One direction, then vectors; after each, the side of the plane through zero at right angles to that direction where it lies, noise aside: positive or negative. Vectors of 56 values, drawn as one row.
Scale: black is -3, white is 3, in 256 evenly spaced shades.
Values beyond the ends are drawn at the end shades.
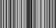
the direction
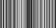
positive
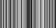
positive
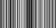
positive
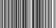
negative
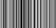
positive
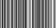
negative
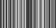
positive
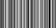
positive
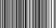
negative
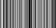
positive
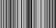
positive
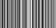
negative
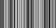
positive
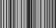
positive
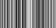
negative
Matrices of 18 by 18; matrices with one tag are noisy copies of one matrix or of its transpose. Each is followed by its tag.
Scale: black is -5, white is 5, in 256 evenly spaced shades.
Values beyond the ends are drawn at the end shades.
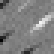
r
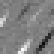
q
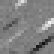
q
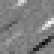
q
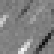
q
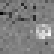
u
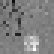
u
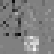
u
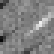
r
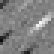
r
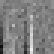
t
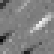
r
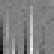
t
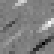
q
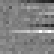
t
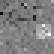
u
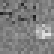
u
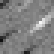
r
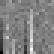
t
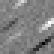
q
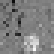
u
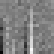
t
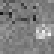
u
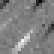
r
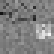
u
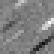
q
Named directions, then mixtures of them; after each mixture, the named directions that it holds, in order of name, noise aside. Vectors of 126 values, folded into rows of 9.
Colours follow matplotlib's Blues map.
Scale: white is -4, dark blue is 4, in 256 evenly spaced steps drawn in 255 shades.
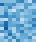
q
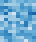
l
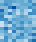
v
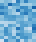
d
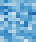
l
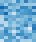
d, l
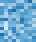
q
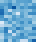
d, v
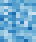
l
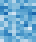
d, l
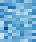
q, v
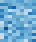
q, v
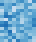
q, v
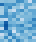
q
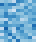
d, q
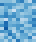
q
